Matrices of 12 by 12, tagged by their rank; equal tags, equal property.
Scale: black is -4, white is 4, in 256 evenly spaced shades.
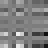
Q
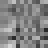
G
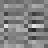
G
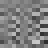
G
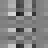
Q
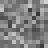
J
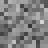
J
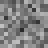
J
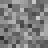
J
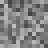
J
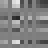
Q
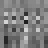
G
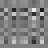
Q
